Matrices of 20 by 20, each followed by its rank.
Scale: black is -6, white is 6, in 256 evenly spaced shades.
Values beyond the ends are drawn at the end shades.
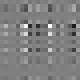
one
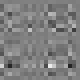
two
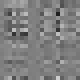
two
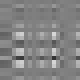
one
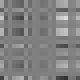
one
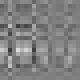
two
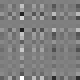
one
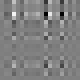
one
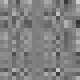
two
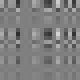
one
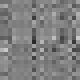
two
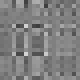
two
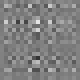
two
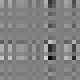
one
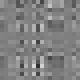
two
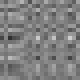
two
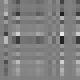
one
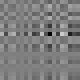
one
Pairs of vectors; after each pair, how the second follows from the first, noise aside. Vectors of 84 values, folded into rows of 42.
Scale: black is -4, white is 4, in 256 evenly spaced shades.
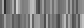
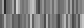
copied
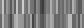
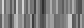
copied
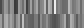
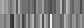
wrapped around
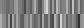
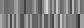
copied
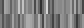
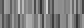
copied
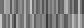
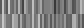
wrapped around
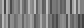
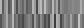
wrapped around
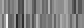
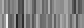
copied
